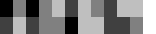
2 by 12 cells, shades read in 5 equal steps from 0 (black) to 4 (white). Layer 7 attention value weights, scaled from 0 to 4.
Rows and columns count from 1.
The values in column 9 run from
1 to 1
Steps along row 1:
up down up up down up down down up same up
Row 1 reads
0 2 0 2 3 1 3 2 1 3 3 4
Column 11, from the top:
3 2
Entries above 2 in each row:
5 4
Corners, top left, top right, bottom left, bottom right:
0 4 1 4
